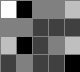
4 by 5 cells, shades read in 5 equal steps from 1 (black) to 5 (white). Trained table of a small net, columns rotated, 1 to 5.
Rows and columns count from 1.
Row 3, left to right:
4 1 2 3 4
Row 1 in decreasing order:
5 4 3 3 1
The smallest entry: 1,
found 3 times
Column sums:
14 8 9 10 11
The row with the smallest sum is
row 4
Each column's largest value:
5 3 3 3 4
